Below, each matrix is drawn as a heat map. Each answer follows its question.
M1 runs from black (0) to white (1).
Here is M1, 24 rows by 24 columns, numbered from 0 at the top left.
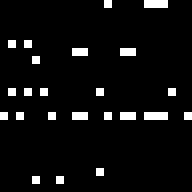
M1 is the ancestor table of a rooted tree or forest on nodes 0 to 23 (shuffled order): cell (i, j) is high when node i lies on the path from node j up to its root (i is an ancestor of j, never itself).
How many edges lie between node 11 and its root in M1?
0
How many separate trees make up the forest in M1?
5
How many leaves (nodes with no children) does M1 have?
16
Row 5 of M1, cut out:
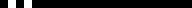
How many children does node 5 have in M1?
2
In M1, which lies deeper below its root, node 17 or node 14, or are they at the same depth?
the same depth
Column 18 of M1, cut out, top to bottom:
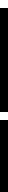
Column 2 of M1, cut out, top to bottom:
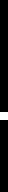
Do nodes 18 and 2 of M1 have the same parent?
no
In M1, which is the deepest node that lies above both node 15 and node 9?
6
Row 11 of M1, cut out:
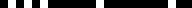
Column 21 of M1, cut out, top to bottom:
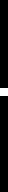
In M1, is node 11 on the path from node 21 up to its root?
yes
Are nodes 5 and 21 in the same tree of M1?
yes
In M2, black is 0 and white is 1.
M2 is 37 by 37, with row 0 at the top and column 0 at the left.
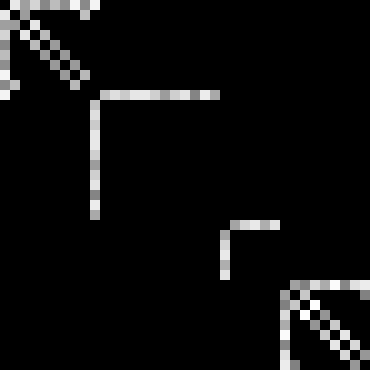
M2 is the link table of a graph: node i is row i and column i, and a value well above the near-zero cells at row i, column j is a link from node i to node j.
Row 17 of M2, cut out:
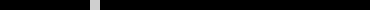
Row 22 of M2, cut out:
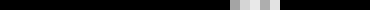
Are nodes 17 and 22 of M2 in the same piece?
no
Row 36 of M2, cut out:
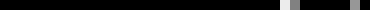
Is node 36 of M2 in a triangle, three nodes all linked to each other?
yes
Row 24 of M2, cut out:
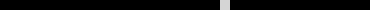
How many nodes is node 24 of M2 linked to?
1
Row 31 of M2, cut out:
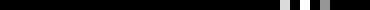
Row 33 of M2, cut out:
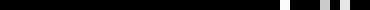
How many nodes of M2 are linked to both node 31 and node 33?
2
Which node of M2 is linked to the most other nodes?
node 9
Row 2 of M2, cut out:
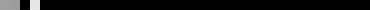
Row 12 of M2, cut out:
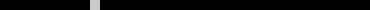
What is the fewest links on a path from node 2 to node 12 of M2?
3
